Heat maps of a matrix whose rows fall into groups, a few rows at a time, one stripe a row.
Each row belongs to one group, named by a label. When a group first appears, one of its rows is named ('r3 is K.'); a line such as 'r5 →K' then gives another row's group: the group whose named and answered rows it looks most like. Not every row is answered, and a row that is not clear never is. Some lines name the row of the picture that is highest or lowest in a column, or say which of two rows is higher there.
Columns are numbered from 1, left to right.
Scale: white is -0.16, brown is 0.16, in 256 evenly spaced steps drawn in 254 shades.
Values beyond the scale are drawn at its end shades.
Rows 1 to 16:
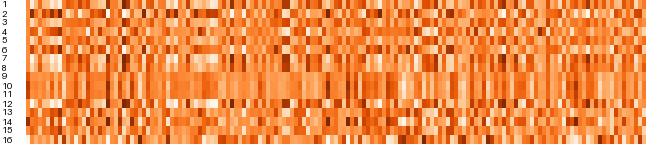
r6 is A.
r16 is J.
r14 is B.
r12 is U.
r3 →U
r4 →A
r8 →U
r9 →B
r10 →B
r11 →B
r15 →A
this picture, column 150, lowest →16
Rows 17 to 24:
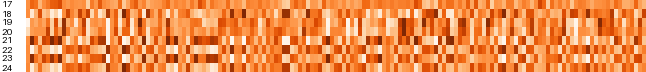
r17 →A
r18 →U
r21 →A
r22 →U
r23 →A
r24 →U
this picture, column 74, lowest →21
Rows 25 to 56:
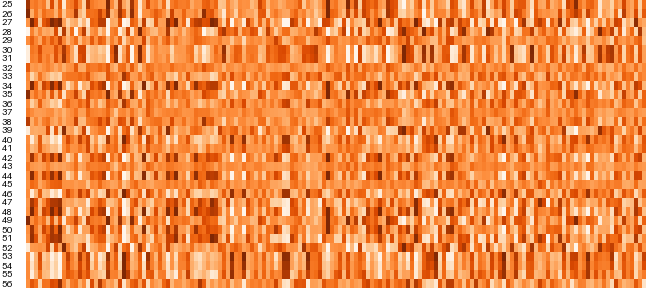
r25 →B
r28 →J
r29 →A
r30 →J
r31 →J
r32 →B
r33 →U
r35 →B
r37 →B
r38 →B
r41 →U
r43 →B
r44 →A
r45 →A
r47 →A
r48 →A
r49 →B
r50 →A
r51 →A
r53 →U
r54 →U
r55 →U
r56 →A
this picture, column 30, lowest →53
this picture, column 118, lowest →52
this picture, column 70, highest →52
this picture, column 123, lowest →27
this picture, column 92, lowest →28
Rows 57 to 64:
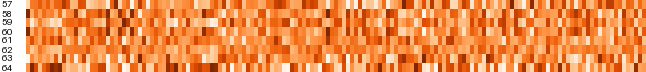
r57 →J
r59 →U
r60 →B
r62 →U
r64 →A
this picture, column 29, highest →63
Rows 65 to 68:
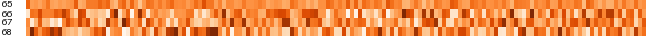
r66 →J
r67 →U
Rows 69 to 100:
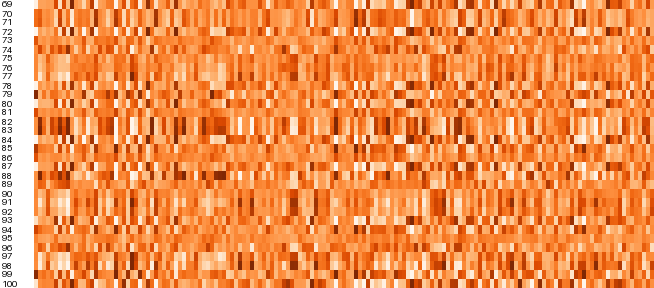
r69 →J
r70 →B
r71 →B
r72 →J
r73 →B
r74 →A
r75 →U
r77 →U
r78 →J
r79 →B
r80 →J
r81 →B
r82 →A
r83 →A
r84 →J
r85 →B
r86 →B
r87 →J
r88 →A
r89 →A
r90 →U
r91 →U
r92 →U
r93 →J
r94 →B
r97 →U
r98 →U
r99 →B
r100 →J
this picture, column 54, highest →100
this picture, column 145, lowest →88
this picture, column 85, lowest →88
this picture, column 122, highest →100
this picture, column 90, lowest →79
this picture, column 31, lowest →100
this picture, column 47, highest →88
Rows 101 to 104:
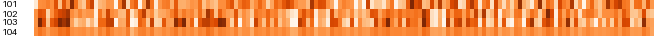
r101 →J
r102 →A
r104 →A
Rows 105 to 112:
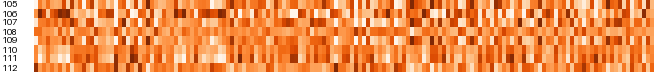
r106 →A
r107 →J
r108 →B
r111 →U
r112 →B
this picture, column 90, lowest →112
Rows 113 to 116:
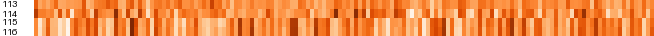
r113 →B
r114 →B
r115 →U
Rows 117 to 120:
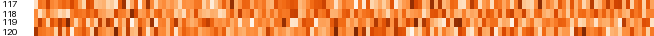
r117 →J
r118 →U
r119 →A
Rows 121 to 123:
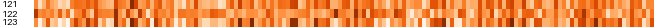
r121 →U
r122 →B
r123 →U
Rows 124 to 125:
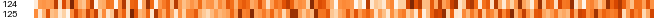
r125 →U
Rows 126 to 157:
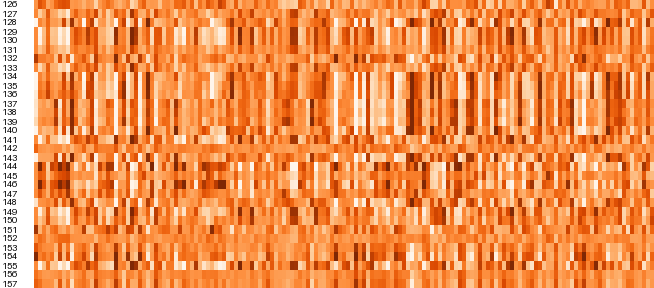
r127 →U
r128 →J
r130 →U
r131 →U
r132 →B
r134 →J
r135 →J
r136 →J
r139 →J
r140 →J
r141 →U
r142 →B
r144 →A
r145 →A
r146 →A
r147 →A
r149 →U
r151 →B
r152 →A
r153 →B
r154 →B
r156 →B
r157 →B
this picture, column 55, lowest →144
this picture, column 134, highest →146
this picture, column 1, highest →154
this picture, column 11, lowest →144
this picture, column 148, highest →144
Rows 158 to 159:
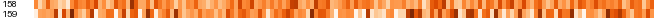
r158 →U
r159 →J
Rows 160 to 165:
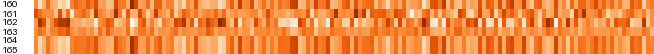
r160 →U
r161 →B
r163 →A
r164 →U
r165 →U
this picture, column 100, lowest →162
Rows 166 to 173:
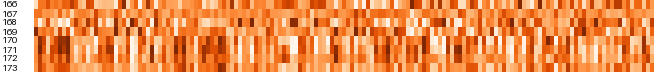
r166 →J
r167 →B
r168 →U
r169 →B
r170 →A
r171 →A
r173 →A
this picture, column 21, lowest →171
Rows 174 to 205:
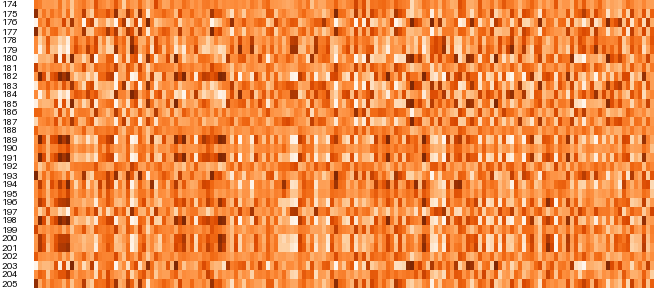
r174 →B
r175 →B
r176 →J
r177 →B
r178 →U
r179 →U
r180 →J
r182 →A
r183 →J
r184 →U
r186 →B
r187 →J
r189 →A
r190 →A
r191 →A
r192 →U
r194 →A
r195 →A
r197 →U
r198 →A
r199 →B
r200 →A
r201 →A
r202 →B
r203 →J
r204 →A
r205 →B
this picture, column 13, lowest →176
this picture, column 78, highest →184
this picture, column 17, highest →194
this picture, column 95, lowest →186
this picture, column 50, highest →176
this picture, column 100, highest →176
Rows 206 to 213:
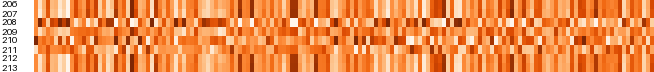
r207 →U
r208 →A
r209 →U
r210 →B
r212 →U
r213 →U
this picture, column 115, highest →210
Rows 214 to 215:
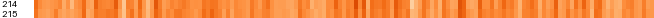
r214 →B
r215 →B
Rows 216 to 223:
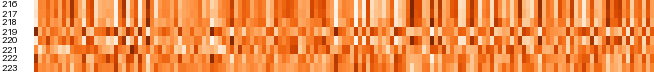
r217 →J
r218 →J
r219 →B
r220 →J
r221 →U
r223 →B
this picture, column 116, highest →218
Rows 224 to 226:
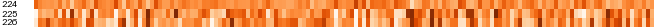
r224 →B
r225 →J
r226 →J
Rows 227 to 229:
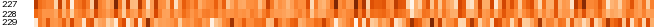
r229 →J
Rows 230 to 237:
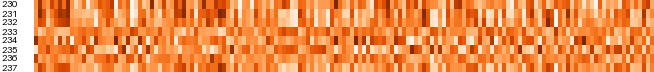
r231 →A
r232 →A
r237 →A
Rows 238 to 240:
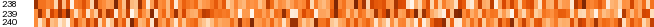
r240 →U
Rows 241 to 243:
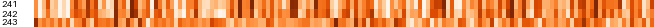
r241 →U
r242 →U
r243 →B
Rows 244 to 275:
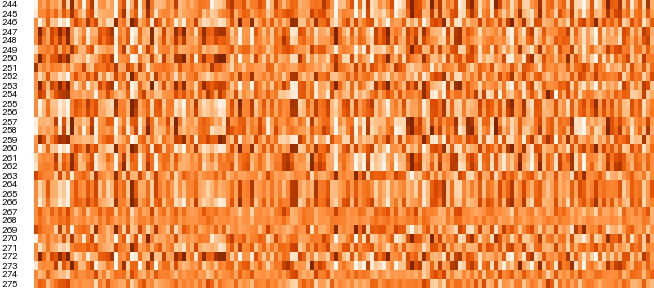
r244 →J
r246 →U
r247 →A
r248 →A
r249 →J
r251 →B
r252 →U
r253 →A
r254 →A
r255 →U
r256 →U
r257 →J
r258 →J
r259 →A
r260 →U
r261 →J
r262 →J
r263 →B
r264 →U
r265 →U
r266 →U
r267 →A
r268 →A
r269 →B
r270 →J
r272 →A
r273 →J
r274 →U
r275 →A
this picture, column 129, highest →254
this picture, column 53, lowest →251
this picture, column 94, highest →257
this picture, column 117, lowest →254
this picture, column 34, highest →257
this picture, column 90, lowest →251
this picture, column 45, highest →251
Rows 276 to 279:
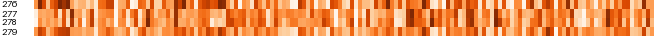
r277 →J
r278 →J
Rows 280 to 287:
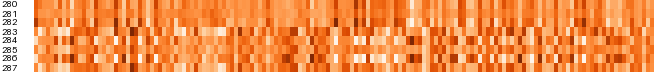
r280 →B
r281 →B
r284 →J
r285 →U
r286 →J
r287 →U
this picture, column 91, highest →282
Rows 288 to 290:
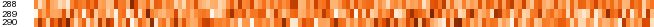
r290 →A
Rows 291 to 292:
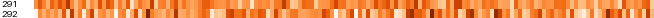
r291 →A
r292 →J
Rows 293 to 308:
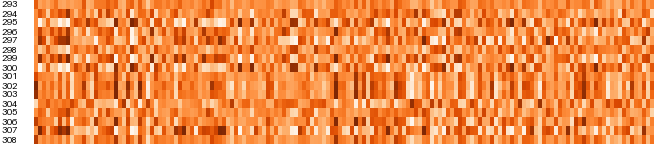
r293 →B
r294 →A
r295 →U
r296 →A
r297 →A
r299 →A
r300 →U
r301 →B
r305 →A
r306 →B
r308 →B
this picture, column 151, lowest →297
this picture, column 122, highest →304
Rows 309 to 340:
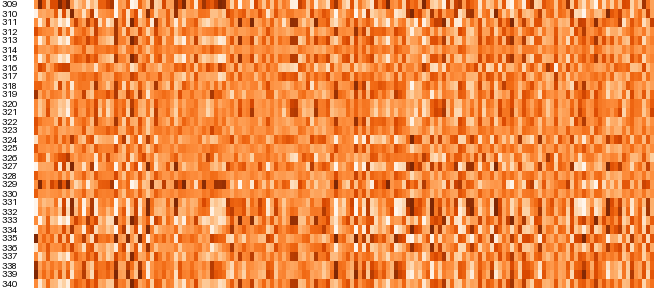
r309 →A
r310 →J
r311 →U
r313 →U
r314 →B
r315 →U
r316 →A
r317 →U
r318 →B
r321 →U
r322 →B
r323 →B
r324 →J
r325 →B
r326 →A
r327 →J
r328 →B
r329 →A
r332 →J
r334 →J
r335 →B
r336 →J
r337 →U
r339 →B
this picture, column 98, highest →309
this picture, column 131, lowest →316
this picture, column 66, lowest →309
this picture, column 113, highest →326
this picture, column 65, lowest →309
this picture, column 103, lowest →309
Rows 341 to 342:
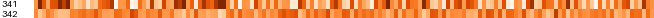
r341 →A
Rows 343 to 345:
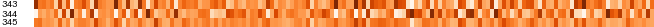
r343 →B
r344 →J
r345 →B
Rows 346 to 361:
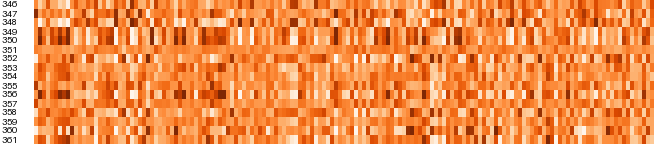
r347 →B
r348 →U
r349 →A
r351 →B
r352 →J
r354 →A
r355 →B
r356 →A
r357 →B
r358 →J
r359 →A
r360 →J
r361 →A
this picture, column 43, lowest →348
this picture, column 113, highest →361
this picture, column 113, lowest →346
